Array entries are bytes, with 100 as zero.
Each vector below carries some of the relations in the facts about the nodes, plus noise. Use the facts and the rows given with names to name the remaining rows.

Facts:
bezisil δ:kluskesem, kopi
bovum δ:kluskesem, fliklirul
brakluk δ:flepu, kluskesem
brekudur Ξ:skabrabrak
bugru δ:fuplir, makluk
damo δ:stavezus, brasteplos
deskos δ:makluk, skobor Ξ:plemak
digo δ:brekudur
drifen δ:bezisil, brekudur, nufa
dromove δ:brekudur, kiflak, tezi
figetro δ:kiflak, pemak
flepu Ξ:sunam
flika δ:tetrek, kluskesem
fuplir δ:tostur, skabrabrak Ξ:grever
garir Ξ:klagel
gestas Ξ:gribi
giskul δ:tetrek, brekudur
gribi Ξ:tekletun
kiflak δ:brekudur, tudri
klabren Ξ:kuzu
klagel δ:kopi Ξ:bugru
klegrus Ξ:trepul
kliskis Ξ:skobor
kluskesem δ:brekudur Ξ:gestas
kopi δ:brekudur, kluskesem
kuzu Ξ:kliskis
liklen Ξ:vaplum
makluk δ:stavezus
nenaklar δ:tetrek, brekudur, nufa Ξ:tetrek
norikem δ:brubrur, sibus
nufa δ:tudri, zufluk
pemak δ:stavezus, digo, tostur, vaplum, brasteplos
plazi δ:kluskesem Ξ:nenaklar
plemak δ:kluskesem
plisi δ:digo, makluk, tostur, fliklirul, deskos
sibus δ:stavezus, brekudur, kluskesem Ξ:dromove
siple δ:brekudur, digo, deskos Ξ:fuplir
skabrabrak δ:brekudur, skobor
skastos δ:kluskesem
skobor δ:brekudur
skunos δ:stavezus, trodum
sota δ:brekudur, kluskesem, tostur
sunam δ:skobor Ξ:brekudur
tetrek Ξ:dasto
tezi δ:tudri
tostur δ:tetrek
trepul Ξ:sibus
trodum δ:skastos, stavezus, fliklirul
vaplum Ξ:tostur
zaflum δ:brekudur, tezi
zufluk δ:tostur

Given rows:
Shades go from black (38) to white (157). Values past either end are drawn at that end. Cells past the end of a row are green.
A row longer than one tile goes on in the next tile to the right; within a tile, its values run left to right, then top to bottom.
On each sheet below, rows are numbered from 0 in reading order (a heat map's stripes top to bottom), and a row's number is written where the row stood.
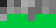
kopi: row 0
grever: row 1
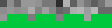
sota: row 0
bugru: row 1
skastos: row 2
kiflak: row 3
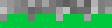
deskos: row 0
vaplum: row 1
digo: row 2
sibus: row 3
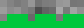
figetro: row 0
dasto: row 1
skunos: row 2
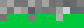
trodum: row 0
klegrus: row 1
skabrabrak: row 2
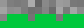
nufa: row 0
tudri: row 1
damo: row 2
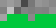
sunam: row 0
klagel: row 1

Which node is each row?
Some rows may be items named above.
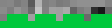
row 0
norikem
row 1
sibus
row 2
siple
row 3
tetrek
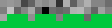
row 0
sunam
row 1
nenaklar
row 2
skastos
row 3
stavezus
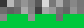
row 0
plazi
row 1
gribi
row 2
brasteplos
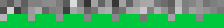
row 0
brekudur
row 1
siple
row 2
gribi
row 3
bezisil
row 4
bezisil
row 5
makluk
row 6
sibus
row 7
tezi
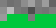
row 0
dromove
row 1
flepu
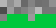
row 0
trepul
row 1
dromove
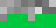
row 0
fuplir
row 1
skobor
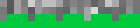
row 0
tekletun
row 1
kuzu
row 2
fliklirul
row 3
skobor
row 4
brasteplos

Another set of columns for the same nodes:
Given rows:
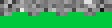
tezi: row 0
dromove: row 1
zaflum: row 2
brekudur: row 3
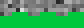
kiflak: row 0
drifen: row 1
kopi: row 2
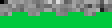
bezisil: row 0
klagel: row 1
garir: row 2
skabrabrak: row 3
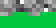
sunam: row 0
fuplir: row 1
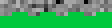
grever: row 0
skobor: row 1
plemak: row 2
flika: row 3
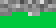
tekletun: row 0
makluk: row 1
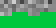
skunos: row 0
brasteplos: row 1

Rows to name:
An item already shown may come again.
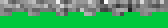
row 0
flepu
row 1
flepu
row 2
trepul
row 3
sunam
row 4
skobor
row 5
siple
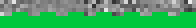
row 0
makluk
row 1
figetro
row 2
norikem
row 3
tezi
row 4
kluskesem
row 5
bugru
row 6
sunam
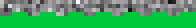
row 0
tetrek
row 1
nufa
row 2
deskos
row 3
digo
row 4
skabrabrak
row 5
dasto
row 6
plazi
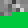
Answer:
tudri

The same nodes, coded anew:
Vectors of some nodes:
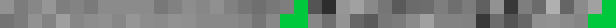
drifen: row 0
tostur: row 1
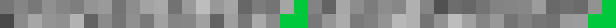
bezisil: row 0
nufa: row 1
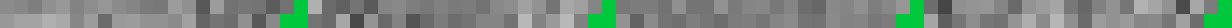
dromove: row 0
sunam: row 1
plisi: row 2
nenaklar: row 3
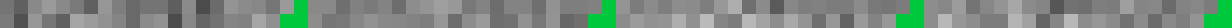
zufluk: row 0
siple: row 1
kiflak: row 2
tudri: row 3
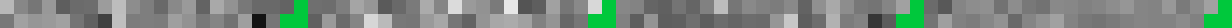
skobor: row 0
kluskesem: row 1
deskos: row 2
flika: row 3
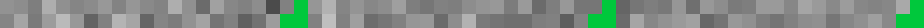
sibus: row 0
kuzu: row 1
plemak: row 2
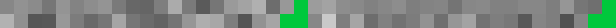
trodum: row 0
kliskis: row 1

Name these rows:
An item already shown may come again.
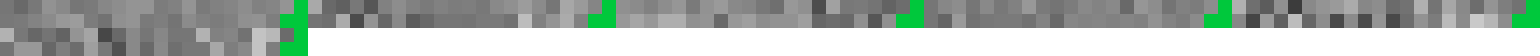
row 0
sota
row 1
sunam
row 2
dromove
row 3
bugru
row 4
skabrabrak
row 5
flepu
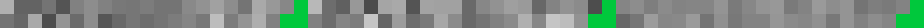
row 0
sunam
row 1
brekudur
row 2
klagel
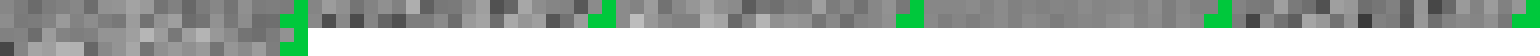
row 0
siple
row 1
makluk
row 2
tudri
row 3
norikem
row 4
fuplir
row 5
kopi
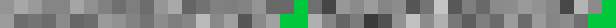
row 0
stavezus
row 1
tetrek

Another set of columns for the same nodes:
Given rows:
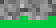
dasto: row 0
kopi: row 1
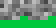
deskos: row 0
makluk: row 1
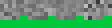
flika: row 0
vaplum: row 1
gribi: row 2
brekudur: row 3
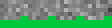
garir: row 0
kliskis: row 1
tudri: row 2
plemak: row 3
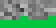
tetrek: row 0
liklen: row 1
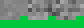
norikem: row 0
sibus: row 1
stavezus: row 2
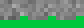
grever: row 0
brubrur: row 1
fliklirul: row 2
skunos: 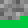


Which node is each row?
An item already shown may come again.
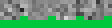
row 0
tetrek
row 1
figetro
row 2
kluskesem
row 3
sunam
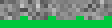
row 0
dasto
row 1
flepu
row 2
figetro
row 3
digo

